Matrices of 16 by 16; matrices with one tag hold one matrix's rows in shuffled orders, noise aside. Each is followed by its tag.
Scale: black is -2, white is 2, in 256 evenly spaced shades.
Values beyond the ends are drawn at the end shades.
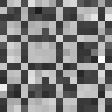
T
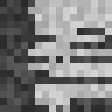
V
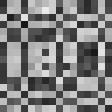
T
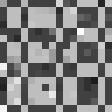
T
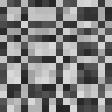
T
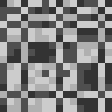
T
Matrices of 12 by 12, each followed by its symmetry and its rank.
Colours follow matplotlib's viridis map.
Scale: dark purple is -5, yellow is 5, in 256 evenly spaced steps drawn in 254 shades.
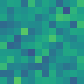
neither, full rank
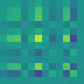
symmetric, rank one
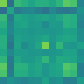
symmetric, rank two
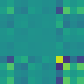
symmetric, rank one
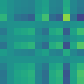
neither, rank one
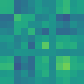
symmetric, rank two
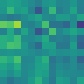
neither, rank two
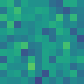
neither, full rank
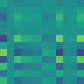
neither, rank one
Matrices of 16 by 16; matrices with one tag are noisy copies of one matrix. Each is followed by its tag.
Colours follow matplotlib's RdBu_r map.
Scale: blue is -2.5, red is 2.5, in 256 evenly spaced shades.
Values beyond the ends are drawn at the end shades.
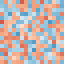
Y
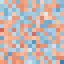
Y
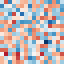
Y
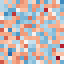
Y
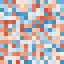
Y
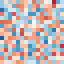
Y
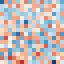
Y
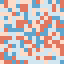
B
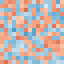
B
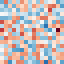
Y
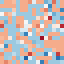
B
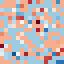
B
